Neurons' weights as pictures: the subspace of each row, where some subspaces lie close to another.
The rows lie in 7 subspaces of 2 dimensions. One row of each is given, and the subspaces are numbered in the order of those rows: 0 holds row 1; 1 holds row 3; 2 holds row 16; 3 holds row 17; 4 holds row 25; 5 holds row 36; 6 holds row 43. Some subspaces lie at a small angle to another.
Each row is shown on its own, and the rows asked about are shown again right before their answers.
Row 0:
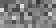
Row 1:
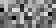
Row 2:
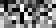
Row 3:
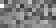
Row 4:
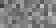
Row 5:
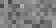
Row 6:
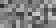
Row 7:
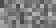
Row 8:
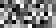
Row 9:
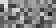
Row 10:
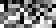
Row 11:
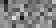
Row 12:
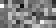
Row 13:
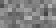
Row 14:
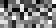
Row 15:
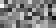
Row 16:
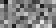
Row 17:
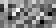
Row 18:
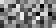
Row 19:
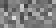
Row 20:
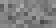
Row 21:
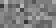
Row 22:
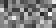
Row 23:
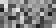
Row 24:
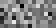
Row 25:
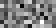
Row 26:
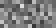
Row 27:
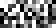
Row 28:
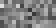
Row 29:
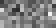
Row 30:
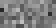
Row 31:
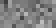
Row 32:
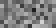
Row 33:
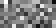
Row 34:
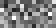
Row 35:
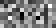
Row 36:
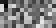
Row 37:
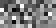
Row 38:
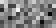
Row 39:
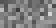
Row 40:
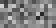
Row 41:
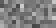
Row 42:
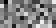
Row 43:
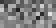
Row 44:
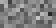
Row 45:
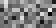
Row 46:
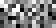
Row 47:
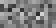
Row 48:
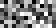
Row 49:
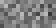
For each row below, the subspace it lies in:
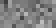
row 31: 2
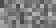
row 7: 6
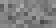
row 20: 3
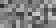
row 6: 1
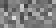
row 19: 2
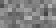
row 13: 1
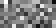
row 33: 2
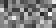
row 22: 4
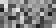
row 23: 5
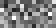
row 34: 4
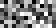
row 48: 2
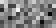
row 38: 3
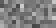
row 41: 3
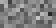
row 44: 6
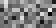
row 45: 4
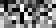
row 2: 0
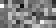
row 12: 3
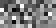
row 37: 0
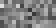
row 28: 6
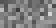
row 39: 5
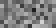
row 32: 4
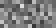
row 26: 4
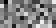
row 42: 2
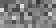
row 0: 0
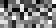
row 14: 4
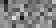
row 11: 2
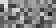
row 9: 5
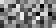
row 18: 6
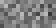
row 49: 6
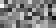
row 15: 1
